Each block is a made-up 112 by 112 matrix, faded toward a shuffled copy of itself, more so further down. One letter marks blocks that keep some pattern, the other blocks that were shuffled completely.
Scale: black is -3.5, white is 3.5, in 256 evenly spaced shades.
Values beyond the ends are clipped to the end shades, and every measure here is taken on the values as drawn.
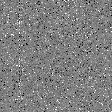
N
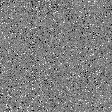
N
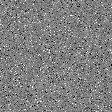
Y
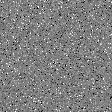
Y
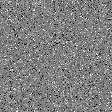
N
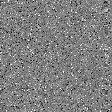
N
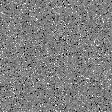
N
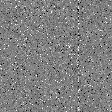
N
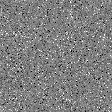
N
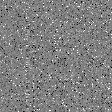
N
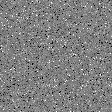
Y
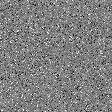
Y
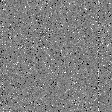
N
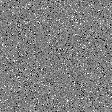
N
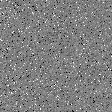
Y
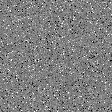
Y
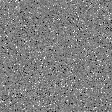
Y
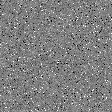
Y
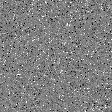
Y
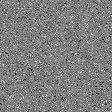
Y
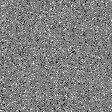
N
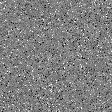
Y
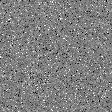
Y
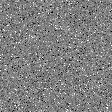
Y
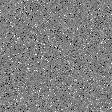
Y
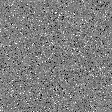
Y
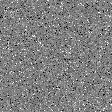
Y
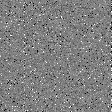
N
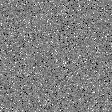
Y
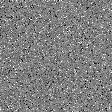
Y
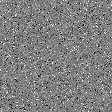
Y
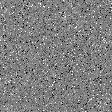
N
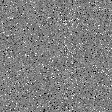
N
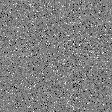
N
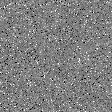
Y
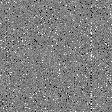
N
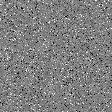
N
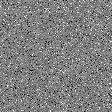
Y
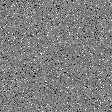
Y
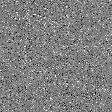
N
